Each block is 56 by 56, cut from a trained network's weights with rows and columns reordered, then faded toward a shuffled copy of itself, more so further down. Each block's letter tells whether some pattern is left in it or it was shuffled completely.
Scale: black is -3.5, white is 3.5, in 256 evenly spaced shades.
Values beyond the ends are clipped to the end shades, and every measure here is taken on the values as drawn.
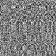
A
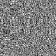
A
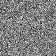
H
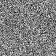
H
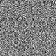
A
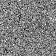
H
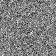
H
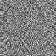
A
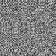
A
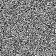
H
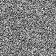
H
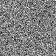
H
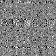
A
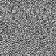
A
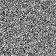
H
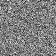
H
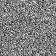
H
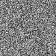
H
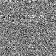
A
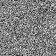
H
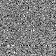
A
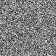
H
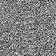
A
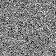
H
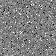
H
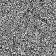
H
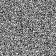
H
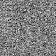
A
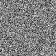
H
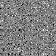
A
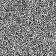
H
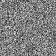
A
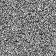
H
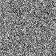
H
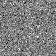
H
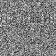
A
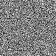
H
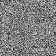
A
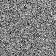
H
